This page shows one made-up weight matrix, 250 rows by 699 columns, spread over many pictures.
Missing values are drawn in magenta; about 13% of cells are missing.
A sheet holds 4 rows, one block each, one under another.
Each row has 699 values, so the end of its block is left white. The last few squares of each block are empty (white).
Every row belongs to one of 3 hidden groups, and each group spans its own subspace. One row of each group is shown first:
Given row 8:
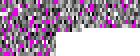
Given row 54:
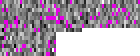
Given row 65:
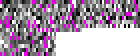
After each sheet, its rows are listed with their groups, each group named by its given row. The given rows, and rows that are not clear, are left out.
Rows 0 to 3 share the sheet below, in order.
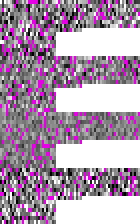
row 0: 8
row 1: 54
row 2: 54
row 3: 8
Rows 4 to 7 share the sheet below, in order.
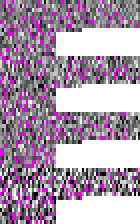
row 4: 54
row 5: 65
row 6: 54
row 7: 8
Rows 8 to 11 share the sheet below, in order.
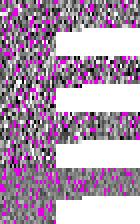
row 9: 65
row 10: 8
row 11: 54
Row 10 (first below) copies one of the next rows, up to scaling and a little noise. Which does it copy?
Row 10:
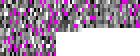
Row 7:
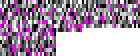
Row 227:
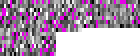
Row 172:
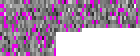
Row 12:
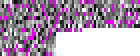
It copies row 227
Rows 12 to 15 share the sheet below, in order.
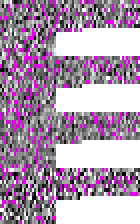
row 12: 8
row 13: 8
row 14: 8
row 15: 65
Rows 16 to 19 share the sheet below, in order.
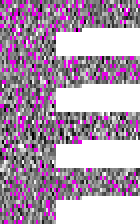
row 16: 65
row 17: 54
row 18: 54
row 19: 8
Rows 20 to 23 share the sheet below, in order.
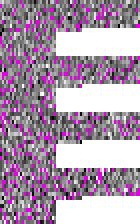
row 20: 8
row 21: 8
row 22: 65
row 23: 54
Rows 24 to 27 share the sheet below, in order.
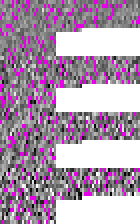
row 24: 54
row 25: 65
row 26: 8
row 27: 8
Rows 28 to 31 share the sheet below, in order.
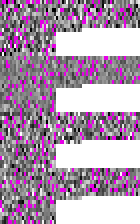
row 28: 54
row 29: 54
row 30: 65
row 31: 54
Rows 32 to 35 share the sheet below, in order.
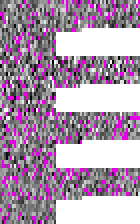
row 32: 65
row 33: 65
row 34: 8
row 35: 54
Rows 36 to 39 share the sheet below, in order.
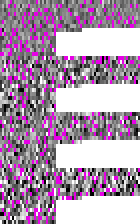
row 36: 54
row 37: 54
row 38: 54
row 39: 8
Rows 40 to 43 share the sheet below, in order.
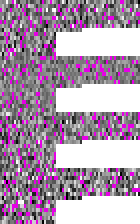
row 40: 54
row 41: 8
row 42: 65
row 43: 54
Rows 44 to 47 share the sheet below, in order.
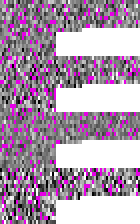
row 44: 54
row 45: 8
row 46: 54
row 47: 65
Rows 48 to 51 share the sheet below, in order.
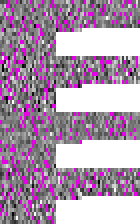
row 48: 8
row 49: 8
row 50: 65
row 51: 8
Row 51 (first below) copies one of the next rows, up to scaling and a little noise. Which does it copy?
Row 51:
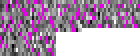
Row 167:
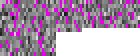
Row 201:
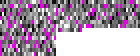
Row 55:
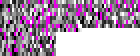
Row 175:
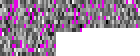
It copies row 55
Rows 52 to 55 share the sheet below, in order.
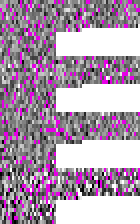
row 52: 54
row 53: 65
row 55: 8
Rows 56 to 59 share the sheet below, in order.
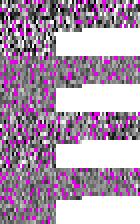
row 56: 65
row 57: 54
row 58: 65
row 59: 54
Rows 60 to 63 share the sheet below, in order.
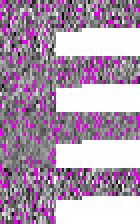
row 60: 8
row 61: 8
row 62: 65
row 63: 8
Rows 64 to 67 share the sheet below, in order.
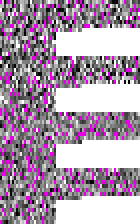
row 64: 65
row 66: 8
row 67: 65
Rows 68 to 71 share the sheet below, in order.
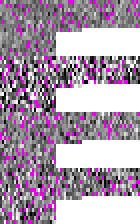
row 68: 8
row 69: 8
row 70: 54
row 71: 65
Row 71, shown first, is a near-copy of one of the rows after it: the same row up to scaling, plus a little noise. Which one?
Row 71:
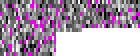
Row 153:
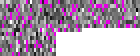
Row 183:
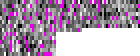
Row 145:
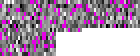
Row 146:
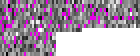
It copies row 183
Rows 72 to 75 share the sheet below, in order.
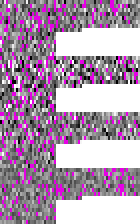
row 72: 8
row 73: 65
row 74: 65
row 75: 65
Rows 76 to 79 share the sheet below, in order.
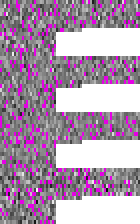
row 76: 8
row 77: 8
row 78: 8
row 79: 65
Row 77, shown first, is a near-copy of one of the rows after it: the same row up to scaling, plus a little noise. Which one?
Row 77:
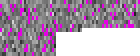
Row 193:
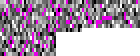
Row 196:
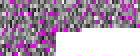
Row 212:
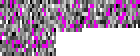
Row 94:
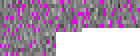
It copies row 193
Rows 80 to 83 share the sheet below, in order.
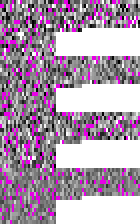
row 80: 54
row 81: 65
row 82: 65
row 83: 8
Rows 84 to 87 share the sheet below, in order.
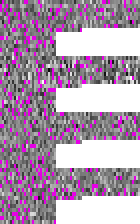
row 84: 65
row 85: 65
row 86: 8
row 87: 65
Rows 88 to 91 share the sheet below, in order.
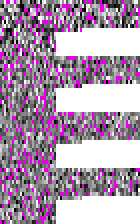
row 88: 65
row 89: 65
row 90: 8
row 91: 54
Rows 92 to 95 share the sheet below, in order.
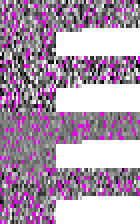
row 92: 54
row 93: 8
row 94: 8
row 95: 8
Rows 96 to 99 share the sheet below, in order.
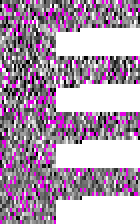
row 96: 65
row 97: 65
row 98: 65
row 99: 65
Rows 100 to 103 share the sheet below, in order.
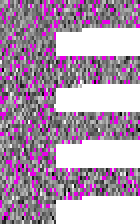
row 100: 54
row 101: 8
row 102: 8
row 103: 54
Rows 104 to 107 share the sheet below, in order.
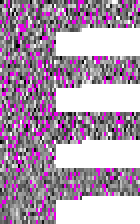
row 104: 65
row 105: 65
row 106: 8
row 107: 65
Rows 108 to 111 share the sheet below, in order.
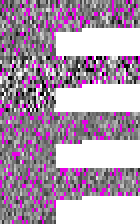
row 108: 8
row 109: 65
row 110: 65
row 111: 54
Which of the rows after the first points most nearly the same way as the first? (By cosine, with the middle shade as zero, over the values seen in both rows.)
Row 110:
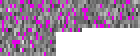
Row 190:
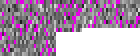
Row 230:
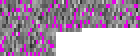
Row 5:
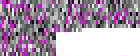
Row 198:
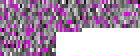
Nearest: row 5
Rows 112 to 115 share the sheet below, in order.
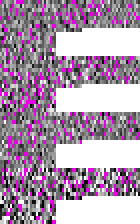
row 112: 54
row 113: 54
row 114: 54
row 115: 54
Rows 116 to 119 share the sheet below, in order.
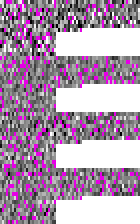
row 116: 8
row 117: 65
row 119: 8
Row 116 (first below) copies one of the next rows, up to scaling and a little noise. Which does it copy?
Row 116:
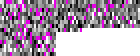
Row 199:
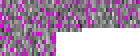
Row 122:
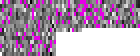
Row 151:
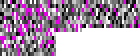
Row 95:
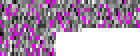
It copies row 199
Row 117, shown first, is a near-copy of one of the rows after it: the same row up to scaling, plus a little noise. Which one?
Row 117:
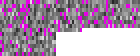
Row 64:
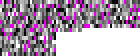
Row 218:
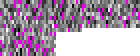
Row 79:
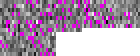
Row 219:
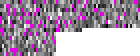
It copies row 64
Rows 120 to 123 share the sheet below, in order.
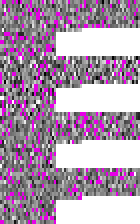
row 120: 54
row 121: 8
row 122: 8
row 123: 8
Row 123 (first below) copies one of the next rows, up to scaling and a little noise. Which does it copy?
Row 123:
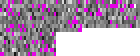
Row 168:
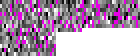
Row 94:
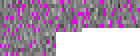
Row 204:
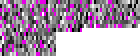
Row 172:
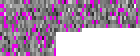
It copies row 172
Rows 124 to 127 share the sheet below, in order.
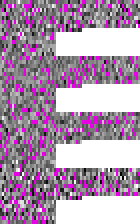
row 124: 54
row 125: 8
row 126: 65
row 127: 54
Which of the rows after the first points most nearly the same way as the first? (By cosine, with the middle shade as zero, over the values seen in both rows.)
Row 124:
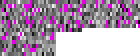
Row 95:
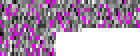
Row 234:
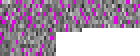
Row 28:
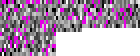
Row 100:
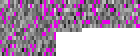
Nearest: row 28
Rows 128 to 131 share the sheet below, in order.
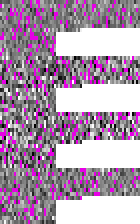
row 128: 65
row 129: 65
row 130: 8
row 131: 54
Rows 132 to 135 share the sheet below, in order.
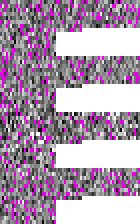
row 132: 65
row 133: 54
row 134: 65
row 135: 54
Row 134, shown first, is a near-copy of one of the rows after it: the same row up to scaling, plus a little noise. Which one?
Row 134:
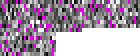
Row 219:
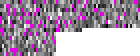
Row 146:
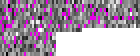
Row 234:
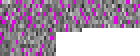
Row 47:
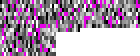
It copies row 146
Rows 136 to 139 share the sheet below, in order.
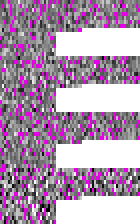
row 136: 54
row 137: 54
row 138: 8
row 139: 8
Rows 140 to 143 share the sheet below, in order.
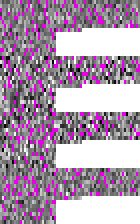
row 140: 65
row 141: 65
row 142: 8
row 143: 54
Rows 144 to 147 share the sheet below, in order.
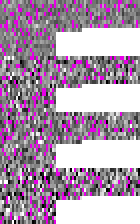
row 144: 8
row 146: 65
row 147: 8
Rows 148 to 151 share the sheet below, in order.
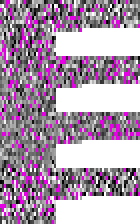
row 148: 65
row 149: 54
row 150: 54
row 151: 8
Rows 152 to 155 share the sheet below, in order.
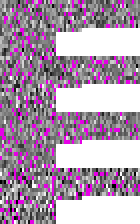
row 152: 54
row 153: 65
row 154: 54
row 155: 8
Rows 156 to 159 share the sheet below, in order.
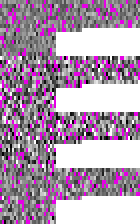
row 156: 65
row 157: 8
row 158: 65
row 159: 54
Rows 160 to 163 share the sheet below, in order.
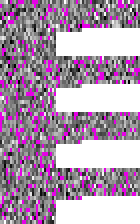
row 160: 8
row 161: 65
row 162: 54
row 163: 54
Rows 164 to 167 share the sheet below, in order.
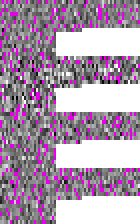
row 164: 54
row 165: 65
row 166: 65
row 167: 8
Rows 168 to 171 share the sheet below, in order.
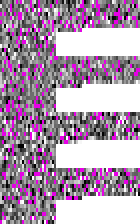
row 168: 8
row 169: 8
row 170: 54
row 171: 54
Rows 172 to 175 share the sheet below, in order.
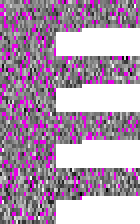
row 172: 8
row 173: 8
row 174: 8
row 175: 8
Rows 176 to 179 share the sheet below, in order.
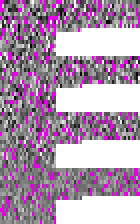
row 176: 65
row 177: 54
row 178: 65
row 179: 65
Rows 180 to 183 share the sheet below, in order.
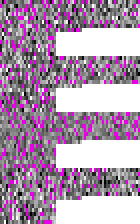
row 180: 8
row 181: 8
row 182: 65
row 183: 65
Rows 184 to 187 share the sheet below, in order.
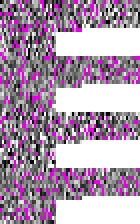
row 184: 65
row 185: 65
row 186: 54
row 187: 54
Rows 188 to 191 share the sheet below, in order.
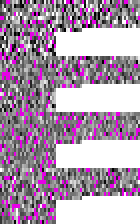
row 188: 8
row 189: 54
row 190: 65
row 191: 65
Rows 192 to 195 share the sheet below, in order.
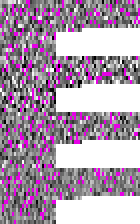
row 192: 65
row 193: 8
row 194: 54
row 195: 65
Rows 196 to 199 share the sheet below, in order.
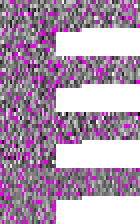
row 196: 8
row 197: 8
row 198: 54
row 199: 8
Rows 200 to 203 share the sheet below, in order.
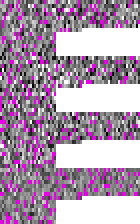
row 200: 54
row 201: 8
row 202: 8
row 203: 65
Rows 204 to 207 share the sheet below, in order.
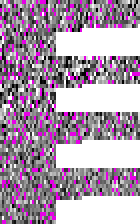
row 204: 8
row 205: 54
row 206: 8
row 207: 8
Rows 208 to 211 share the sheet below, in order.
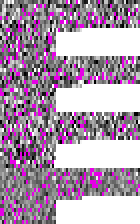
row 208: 65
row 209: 8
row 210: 65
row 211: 54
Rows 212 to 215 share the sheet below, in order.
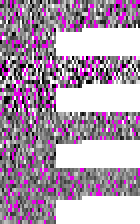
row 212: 8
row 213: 8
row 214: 8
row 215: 65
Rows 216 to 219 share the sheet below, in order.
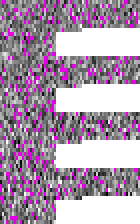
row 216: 8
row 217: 8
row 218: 65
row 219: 65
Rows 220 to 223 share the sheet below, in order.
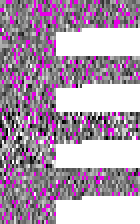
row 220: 54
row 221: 65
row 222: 65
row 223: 8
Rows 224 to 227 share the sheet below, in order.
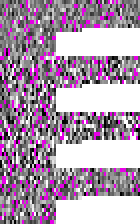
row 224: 65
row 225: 65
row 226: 65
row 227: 8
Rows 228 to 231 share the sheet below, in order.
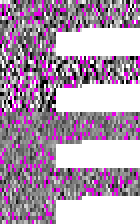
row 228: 8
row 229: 54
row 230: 65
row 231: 8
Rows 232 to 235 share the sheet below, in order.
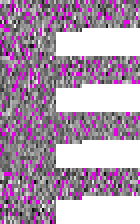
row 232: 65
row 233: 8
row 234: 65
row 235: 8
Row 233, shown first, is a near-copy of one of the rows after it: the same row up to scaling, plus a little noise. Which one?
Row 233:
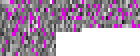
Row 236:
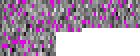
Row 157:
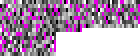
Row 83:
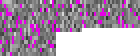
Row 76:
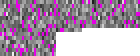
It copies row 83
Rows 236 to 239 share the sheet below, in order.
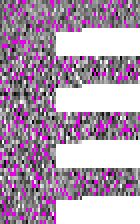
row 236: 8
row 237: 8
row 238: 54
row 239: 65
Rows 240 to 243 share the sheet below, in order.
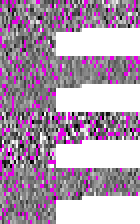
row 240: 65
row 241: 65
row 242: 54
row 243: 8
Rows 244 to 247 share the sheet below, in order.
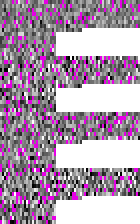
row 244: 54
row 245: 8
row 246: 65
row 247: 8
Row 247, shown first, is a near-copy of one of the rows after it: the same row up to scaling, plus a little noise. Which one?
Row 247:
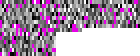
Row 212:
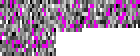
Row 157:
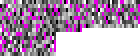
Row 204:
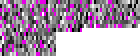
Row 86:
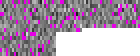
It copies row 86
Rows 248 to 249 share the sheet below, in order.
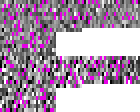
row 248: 54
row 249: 8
